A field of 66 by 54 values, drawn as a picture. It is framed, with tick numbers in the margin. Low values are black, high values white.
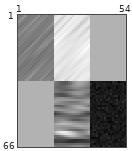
The table splits into 2 rows of 3 panels. Panel 1,1: middling, slanting up to the right, faint in contrast. Panel 1,2: very high, slanting up to the right, faint in contrast. Panel 1,3: high, flat. Panel 2,1: high, flat. Panel 2,2: middling, streaked across, strong in contrast. Panel 2,3: very low, fine-grained, faint in contrast.
